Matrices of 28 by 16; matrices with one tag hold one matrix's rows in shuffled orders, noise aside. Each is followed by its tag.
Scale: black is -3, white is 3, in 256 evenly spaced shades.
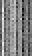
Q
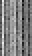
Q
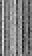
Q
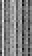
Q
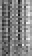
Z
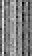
Q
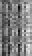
Z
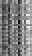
Z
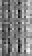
Z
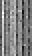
Q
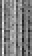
Q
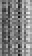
Z
